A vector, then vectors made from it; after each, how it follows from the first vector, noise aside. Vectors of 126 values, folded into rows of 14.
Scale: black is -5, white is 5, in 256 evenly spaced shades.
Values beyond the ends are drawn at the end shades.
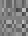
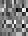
scaled up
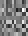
scaled up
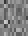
wrapped around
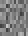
wrapped around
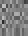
wrapped around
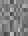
wrapped around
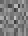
wrapped around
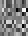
scaled up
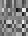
scaled up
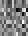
scaled up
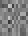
wrapped around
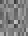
wrapped around
